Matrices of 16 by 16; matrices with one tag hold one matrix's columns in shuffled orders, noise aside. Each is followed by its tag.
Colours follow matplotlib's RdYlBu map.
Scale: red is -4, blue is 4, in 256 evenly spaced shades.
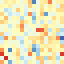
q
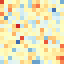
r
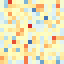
r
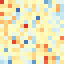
r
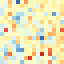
q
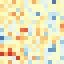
q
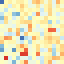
q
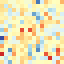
q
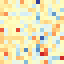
q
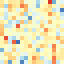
r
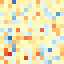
q
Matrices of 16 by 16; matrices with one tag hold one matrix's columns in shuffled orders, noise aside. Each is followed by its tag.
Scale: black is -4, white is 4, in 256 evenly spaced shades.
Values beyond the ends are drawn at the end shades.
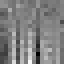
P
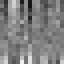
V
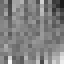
V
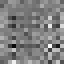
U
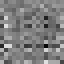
U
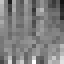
V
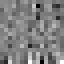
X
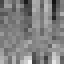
V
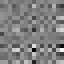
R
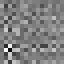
R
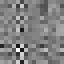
R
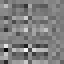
R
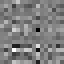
R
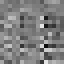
U
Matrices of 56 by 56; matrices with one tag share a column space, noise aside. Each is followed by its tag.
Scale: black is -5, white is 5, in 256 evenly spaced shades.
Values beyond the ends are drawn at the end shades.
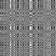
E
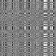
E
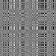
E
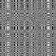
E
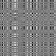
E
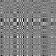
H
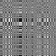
H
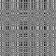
E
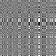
H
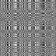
E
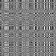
E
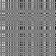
E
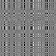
E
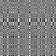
H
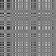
E
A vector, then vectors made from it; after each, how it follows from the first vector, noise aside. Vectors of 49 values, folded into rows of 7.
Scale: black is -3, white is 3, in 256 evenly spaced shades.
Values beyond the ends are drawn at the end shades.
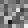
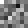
reversed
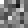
reversed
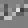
partly zeroed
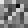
reversed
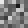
reversed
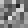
reversed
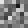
reversed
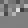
partly zeroed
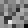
negated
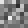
reversed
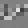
partly zeroed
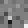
partly zeroed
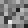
negated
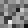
negated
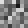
reversed
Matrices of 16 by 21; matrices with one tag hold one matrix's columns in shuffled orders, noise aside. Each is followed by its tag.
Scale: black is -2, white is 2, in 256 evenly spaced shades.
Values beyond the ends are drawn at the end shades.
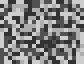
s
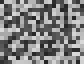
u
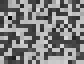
s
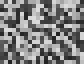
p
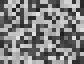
s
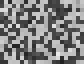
p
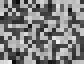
p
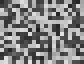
s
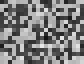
u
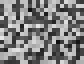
p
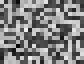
s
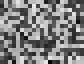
s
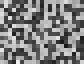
p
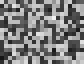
u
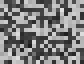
s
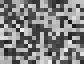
s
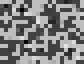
u
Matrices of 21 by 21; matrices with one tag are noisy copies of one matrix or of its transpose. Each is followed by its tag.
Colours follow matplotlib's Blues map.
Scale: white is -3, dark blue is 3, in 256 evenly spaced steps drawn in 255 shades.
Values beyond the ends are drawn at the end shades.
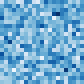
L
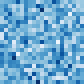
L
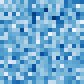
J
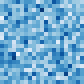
L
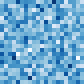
L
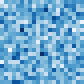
J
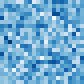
L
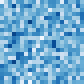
J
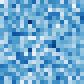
J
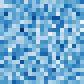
J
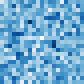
J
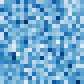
L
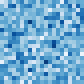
J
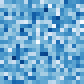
J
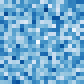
J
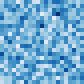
L
